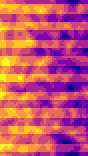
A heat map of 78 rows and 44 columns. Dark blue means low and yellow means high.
Slope: up to the left. Average level on the scale: 50%. Stripes: horizontal, repeating 9 times.
